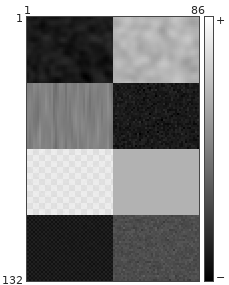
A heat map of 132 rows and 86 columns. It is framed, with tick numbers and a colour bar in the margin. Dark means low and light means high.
The table splits into 4 rows of 2 panels. Panel 1,1: very low, blotchy, faint in contrast. Panel 1,2: high, blotchy, faint in contrast. Panel 2,1: middling, streaked downward, faint in contrast. Panel 2,2: very low, fine-grained, faint in contrast. Panel 3,1: very high, checkered, faint in contrast. Panel 3,2: high, flat. Panel 4,1: very low, checkered, faint in contrast. Panel 4,2: low, fine-grained, faint in contrast.
